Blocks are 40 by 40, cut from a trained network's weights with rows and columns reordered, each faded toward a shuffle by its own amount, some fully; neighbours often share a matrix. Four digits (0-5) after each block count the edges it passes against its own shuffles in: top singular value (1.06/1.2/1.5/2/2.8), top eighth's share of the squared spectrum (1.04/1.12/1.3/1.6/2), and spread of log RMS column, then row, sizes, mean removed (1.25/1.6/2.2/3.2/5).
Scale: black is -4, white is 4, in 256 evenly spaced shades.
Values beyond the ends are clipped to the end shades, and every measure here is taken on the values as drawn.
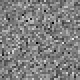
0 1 0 0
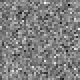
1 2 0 0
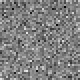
0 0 0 0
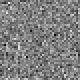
2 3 0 0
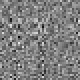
3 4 2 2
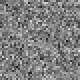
1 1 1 0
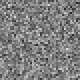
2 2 0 0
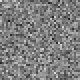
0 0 0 0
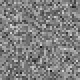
2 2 0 0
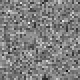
2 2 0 0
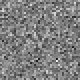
1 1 0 0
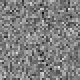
2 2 1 0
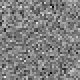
2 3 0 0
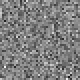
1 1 0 0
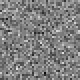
0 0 0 0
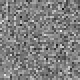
0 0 0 0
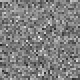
1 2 0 0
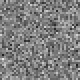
0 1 0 0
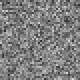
2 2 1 0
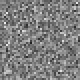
0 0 0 0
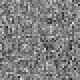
3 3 2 0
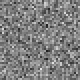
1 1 0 0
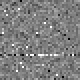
3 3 0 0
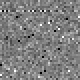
2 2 0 1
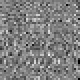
3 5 2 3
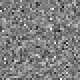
2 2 1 1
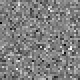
0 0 0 0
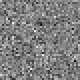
2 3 1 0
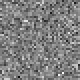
1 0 0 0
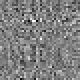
3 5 2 2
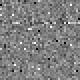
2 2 0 0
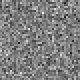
1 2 0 0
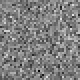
0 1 0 0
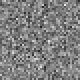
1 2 0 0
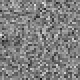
2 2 1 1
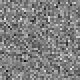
1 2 0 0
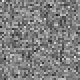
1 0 0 0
